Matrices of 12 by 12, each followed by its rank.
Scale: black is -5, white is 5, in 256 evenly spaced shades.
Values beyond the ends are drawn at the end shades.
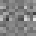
two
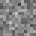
full rank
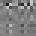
two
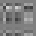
one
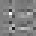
two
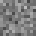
full rank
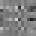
two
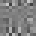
two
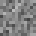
full rank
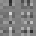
two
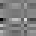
one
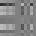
one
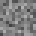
full rank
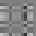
one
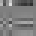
one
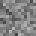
full rank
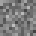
full rank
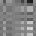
one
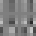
one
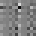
two
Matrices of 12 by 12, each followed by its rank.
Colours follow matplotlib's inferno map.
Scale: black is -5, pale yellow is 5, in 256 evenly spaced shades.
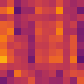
two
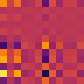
one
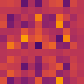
two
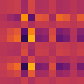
one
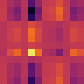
one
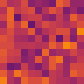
full rank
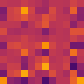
two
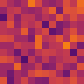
full rank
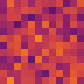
full rank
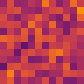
full rank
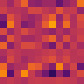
two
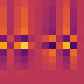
one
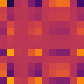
one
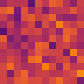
full rank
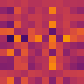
two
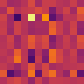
two
